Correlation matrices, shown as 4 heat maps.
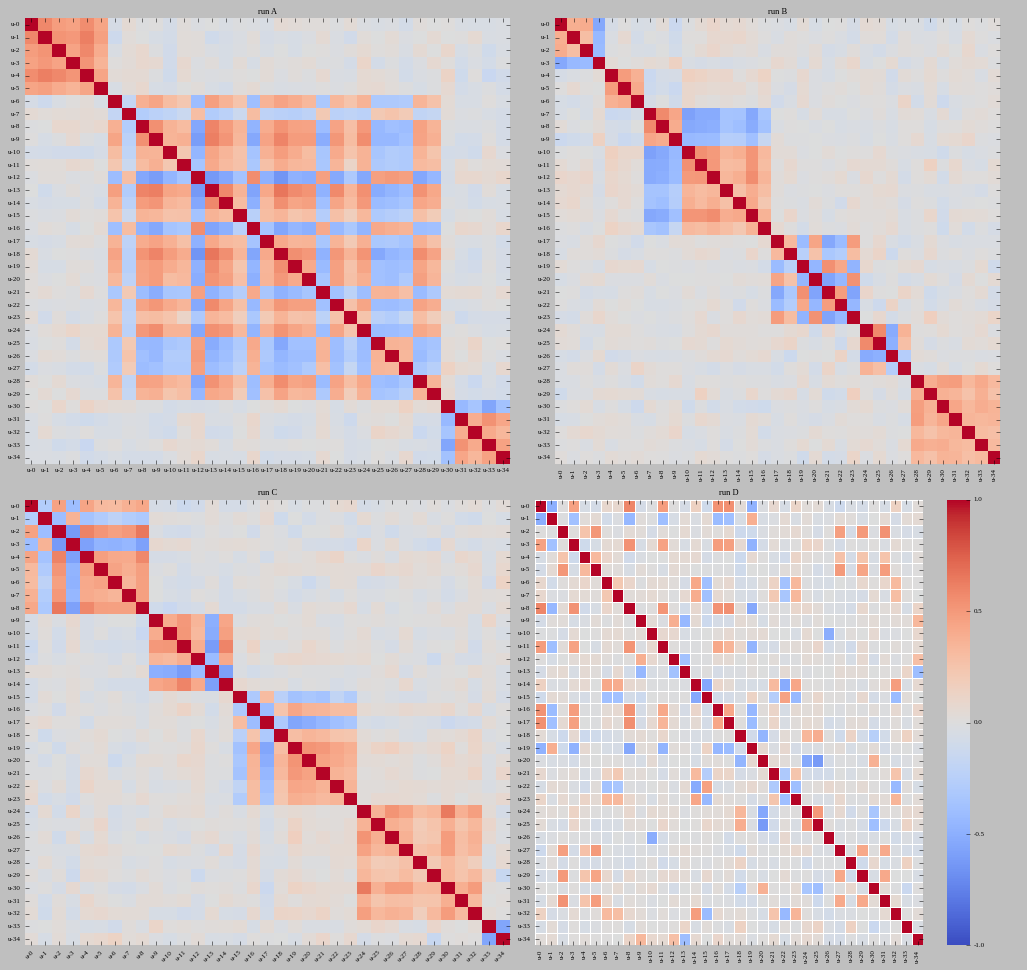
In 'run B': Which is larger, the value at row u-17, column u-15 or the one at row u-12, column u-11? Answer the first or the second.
the second
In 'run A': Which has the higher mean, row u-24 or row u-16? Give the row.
u-24
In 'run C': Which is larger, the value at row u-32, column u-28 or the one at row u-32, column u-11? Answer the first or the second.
the first
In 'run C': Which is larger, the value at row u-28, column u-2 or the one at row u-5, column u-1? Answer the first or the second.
the first
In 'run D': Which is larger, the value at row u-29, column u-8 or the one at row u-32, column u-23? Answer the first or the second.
the second
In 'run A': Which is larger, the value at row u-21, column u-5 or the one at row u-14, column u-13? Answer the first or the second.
the second
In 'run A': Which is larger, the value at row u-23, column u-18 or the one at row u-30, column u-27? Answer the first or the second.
the first
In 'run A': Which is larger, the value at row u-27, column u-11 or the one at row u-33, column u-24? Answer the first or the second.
the second
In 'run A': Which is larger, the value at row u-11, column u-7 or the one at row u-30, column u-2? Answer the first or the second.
the second
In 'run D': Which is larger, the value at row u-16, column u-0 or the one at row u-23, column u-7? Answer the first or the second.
the first
